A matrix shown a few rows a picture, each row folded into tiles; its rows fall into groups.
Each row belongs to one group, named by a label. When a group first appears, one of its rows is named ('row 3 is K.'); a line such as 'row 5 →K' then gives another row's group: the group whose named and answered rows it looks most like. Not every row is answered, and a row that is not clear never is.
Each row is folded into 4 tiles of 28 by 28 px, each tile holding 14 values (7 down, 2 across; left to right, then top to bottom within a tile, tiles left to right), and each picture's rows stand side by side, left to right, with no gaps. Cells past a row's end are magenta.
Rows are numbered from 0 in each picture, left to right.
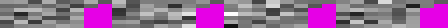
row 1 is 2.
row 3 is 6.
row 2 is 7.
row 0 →6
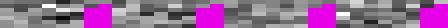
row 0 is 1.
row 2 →2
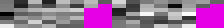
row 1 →2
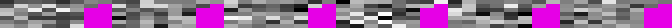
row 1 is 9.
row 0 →1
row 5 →6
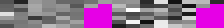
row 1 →6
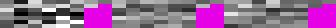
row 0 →9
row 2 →7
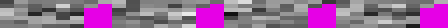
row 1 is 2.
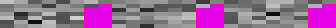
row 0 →6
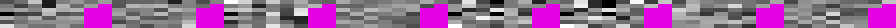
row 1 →1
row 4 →9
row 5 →9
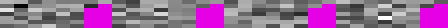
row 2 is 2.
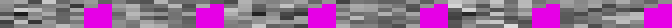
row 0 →6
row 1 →7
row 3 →1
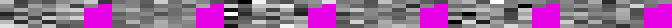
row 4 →6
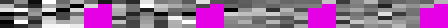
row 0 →6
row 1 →9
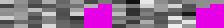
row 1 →9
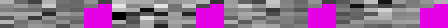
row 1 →9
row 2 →7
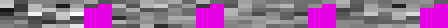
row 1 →9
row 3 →2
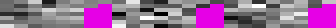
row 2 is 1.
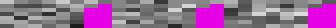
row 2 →2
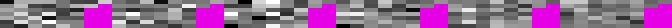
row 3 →7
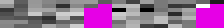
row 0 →2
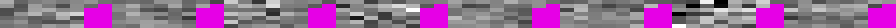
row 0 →2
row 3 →1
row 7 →1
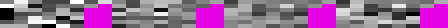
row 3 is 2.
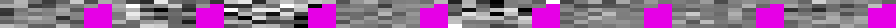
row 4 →9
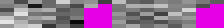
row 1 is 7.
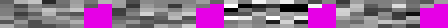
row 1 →2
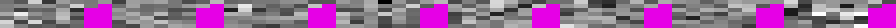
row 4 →6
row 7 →2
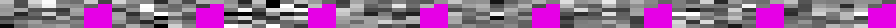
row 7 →2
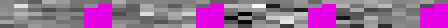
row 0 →7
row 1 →2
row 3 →9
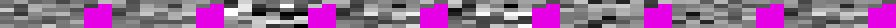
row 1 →2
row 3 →2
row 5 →1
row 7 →2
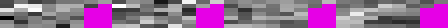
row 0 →1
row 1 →9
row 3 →1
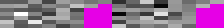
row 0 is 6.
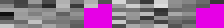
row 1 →7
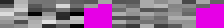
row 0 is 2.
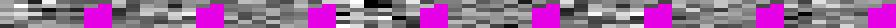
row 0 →7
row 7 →9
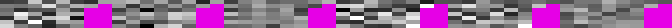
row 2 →9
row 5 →6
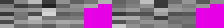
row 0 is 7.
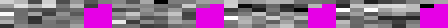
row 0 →7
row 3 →1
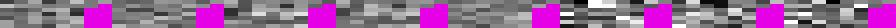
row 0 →9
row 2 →2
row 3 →2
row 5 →9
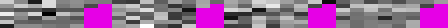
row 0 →7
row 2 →9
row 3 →1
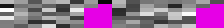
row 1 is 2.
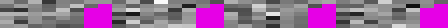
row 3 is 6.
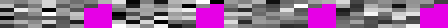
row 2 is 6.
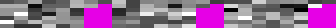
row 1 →2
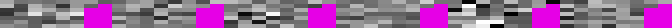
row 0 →2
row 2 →6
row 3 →1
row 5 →9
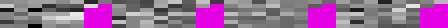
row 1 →7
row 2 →7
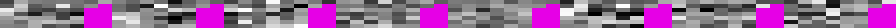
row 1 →1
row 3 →6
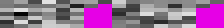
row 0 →6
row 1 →2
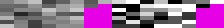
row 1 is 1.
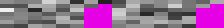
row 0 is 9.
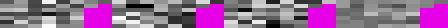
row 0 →6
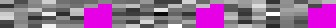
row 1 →9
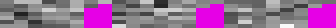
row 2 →6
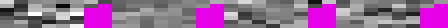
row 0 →2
